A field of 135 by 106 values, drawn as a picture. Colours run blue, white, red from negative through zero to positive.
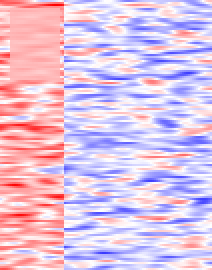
Seam: vertical, 30% of the way across, the left part higher. Odd patch: calmer, in the top left. Grain: streaks across. Calmest part: top left.
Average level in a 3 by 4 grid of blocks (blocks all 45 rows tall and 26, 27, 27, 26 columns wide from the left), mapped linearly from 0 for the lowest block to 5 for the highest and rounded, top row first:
5 2 0 0 | 5 1 0 0 | 5 1 0 0
